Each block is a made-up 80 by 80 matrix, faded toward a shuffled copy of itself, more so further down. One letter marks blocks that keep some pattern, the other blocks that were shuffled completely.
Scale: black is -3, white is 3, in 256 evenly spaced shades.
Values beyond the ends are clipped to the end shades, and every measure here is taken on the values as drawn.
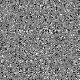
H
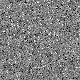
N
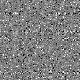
H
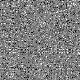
H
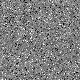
N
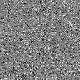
H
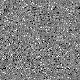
H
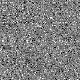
H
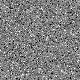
N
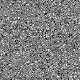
H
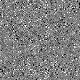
H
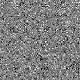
H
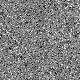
N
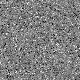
N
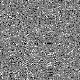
H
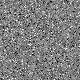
N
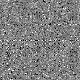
H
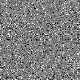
H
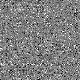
H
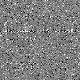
H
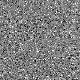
H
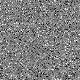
H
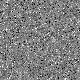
N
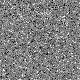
N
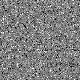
H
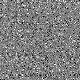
H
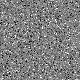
N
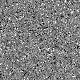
N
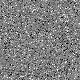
N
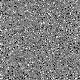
H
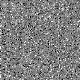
H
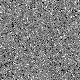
N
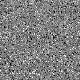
H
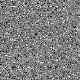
H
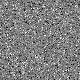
N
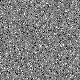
N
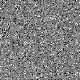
H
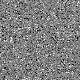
H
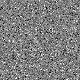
H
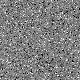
N
